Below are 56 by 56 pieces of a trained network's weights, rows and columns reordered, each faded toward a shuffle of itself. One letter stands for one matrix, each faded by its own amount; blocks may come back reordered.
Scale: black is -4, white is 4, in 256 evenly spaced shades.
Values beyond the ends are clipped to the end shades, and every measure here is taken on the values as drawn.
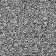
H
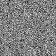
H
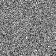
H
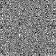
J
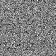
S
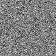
H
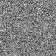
H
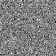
S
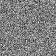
S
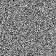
H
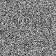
S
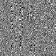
J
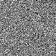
H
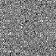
J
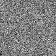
H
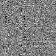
J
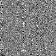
J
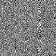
J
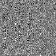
J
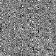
J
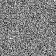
H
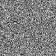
S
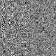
J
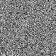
H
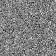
H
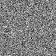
H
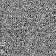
S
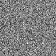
S
